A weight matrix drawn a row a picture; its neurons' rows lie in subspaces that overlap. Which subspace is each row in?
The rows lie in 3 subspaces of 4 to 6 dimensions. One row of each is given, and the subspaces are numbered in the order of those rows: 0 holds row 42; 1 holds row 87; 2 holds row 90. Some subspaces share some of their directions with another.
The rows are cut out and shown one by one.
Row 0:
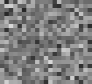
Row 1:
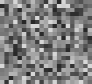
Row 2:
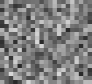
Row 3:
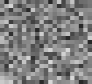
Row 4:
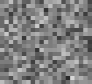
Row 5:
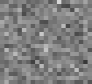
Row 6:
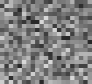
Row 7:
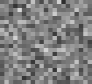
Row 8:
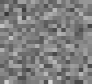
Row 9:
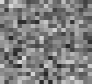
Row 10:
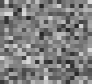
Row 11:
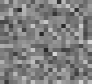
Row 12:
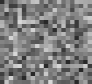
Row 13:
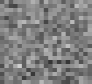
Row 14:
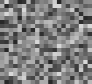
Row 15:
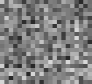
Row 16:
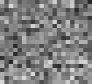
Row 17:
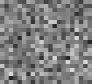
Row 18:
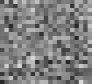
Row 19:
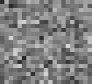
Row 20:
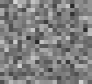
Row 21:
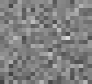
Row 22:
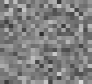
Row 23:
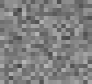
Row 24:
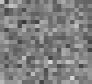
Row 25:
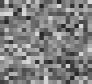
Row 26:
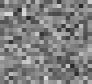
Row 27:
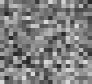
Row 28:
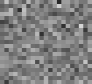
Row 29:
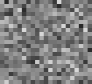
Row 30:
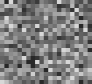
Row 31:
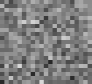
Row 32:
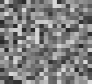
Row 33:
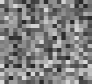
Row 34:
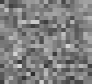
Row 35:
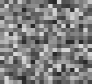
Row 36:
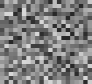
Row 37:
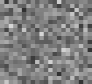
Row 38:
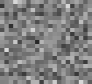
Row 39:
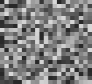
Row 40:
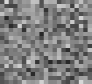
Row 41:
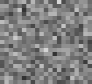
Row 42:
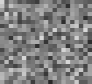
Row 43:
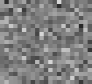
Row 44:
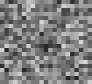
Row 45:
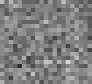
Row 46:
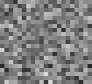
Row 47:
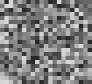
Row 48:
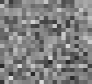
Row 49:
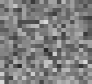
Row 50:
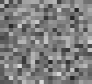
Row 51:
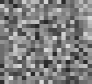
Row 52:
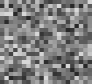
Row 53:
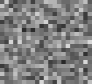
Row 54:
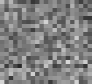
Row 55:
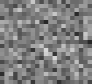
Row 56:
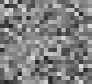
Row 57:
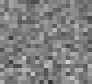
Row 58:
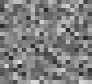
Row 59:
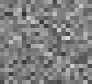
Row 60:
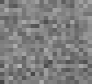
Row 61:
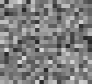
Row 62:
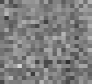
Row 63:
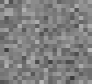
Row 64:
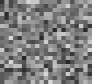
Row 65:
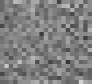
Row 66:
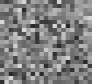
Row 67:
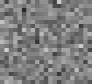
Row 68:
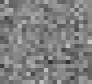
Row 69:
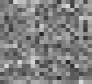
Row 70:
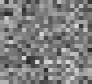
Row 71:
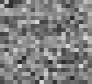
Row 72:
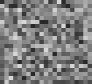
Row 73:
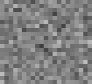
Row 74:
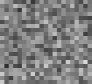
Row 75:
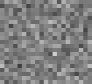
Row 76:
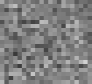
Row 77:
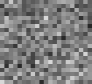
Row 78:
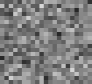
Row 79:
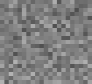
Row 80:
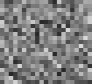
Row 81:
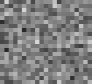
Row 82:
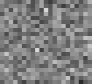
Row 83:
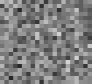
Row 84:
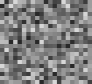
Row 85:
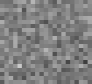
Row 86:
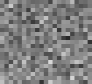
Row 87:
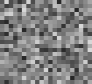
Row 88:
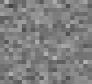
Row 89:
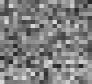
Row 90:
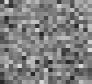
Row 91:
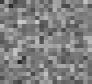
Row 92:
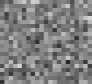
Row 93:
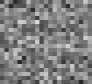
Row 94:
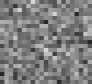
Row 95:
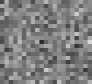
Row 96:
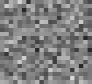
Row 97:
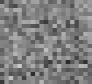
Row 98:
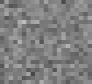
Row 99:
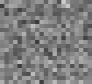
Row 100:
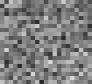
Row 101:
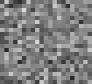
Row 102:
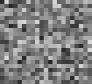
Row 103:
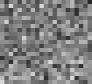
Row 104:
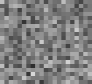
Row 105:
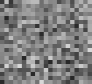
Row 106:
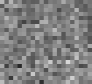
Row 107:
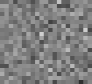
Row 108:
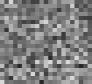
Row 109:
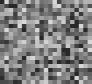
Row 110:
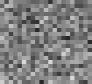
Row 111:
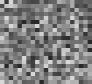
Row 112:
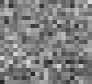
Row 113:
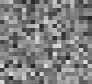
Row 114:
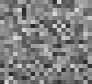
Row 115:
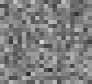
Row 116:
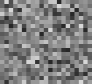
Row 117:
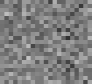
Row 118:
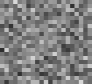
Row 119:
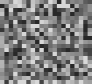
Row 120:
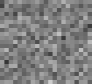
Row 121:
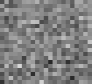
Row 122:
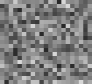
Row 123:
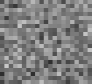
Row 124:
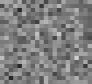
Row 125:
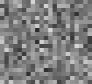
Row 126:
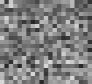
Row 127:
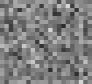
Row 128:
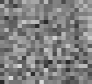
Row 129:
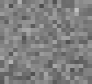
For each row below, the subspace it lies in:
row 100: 0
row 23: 2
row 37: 0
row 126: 2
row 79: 2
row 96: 1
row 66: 1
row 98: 1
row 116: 1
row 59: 2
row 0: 0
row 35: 2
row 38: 0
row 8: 0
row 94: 1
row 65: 1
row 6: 2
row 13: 1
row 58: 1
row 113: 0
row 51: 2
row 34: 0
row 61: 1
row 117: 2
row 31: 2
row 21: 2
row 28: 2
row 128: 2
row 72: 0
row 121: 2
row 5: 0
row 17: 1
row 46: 0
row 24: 0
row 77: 0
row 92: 0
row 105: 0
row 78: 2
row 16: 2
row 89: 2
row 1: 1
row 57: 0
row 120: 0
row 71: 1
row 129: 2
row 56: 0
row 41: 1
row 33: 1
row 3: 2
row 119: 1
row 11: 1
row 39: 1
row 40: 1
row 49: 1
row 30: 0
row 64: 0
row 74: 1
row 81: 1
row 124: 2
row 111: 2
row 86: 2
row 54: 0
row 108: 1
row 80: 1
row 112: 2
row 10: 2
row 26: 2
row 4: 1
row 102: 0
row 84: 1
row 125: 1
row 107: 1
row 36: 2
